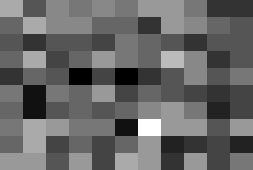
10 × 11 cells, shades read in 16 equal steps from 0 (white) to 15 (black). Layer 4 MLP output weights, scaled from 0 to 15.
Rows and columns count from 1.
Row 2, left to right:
9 5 7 7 9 9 12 6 7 9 10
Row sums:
89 90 112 90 119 109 106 77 109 87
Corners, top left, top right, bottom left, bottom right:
5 12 6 8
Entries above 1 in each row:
11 11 11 11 11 11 11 10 11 11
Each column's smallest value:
5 5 6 6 6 5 0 4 6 9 6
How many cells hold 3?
0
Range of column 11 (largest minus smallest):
7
